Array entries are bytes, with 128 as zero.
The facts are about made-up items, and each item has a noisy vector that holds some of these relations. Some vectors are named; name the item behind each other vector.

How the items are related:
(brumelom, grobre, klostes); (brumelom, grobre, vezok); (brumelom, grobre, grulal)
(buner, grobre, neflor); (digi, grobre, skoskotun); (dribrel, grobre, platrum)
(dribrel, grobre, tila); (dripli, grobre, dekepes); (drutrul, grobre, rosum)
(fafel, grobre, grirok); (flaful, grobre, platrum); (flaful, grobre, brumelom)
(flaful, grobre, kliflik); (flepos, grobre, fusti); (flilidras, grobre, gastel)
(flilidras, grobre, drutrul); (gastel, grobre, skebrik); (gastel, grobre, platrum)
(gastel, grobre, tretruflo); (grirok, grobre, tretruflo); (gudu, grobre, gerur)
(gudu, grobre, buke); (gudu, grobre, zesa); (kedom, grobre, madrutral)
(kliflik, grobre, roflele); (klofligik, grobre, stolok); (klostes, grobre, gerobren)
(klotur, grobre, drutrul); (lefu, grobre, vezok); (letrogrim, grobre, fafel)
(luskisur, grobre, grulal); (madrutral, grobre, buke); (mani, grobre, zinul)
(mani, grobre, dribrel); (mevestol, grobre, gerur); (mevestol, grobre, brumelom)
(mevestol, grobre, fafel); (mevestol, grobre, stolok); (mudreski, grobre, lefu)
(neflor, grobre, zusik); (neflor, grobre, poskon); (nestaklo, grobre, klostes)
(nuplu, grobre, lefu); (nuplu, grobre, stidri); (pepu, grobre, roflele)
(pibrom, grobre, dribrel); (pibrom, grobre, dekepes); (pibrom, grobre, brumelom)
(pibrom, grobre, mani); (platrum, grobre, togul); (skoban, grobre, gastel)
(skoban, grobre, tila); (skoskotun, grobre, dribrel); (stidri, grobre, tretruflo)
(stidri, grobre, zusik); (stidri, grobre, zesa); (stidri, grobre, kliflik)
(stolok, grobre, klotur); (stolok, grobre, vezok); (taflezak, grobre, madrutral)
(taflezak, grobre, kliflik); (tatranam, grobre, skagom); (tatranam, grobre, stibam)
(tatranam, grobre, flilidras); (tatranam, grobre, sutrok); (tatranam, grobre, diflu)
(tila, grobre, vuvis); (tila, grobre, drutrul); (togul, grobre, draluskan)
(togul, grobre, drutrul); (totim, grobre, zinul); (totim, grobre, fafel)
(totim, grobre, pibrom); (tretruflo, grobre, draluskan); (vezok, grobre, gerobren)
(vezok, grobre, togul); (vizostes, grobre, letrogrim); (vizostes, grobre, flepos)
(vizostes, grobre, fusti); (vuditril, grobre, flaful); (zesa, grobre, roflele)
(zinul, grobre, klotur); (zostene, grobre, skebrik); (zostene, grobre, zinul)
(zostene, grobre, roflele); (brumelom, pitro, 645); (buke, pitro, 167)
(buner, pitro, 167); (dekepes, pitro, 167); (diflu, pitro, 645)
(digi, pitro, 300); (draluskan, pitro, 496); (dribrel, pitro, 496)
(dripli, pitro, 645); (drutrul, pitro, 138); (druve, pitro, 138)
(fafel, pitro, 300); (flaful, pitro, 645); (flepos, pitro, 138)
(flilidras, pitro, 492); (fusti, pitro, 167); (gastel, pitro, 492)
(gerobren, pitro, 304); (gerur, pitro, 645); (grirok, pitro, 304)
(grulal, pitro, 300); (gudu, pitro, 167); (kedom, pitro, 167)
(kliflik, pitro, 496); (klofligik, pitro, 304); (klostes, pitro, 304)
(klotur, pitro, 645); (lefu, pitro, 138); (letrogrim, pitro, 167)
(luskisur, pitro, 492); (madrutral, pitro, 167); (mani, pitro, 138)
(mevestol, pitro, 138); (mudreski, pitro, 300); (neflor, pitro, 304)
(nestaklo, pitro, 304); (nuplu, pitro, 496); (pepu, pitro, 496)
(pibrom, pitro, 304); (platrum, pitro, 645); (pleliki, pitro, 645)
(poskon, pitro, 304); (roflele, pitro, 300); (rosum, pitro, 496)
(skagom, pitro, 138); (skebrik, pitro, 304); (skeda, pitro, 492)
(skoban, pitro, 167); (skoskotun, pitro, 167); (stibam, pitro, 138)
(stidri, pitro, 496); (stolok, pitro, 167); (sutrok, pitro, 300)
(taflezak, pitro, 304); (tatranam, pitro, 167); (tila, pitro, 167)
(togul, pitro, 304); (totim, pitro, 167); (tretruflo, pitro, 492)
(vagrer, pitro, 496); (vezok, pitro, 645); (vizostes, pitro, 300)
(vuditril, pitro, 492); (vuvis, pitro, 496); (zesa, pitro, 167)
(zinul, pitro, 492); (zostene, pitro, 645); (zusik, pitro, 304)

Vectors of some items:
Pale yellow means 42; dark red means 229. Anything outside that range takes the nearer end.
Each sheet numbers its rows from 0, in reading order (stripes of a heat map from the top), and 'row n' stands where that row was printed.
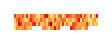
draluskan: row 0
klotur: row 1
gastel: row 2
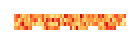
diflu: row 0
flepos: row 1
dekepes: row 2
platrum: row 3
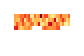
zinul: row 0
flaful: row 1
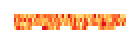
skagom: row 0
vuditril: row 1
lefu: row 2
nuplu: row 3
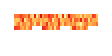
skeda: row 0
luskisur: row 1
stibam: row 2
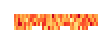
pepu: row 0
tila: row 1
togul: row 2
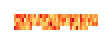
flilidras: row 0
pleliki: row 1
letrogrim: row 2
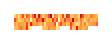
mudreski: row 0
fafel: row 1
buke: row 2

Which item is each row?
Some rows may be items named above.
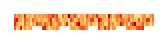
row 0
letrogrim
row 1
zinul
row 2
zostene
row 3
zesa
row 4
brumelom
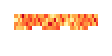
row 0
pibrom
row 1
flaful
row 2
taflezak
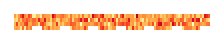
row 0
grirok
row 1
tatranam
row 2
mani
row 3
drutrul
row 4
skoban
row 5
stidri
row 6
mani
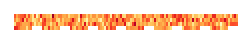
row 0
gastel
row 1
skoban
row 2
stolok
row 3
neflor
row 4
dripli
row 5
roflele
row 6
mevestol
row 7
drutrul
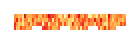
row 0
buner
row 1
tretruflo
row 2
grirok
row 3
fusti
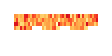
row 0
skoskotun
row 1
vizostes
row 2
grulal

